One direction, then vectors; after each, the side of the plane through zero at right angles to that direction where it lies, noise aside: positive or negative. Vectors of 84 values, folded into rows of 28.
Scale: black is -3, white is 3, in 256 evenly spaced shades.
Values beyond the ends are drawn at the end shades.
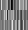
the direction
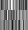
negative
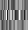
positive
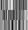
negative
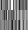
negative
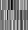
positive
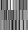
negative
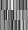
negative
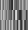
positive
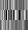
negative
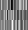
positive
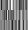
negative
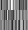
negative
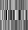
negative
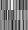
negative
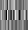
negative
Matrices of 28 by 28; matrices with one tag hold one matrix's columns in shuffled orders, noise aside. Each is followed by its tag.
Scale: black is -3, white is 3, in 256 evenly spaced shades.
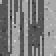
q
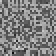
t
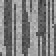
q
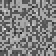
t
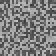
t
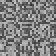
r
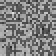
r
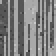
q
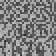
r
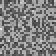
t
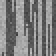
q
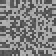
t
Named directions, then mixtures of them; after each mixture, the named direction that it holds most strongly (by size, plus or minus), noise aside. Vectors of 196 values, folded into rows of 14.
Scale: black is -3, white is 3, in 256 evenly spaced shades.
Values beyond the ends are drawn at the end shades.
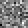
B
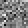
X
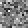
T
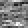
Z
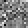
X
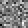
B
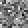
T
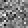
X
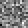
B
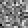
B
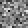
T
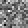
X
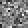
T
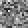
T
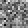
X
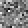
T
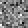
B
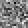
B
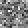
T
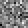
B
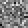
B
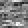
Z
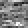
Z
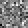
B
